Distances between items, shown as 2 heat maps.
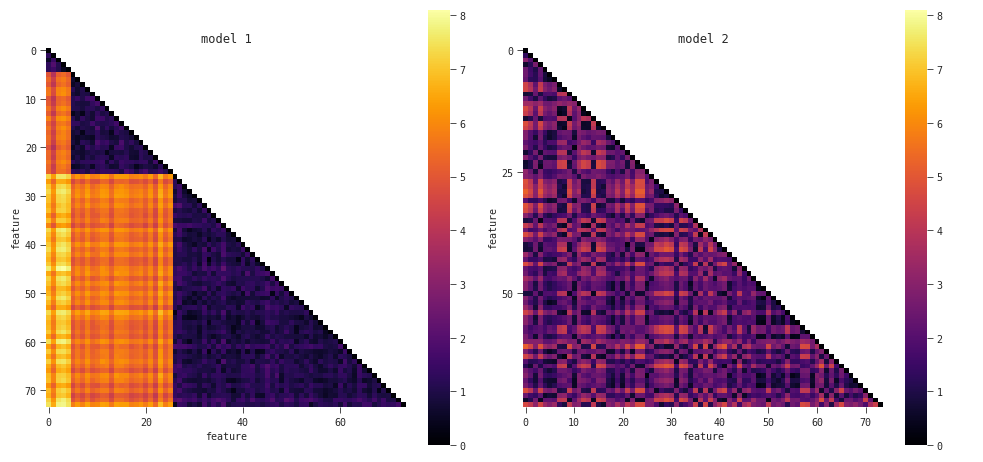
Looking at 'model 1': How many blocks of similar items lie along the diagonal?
3
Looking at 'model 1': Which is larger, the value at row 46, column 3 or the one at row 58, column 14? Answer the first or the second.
the first
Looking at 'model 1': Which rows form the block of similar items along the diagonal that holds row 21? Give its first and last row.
5 to 25
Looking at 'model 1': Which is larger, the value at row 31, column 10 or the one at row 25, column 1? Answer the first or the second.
the first
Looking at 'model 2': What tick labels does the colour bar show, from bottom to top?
0, 1, 2, 3, 4, 5, 6, 7, 8
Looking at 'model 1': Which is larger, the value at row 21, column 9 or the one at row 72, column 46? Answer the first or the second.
the second
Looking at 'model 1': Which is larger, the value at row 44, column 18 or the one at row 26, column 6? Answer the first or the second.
the second
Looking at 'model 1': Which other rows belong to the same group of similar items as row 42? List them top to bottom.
26, 27, 28, 29, 30, 31, 32, 33, 34, 35, 36, 37, 38, 39, 40, 41, 43, 44, 45, 46, 47, 48, 49, 50, 51, 52, 53, 54, 55, 56, 57, 58, 59, 60, 61, 62, 63, 64, 65, 66, 67, 68, 69, 70, 71, 72, 73
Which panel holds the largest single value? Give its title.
model 1
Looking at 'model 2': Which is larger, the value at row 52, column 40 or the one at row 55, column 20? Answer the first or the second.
the first
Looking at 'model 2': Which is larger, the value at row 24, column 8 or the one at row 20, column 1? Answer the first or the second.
the first
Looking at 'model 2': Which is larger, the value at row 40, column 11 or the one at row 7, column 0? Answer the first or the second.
the second
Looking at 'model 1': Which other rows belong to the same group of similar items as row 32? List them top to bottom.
26, 27, 28, 29, 30, 31, 33, 34, 35, 36, 37, 38, 39, 40, 41, 42, 43, 44, 45, 46, 47, 48, 49, 50, 51, 52, 53, 54, 55, 56, 57, 58, 59, 60, 61, 62, 63, 64, 65, 66, 67, 68, 69, 70, 71, 72, 73
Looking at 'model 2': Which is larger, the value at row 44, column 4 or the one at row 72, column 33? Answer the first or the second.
the second
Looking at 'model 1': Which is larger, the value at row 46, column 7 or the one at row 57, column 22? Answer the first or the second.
the first
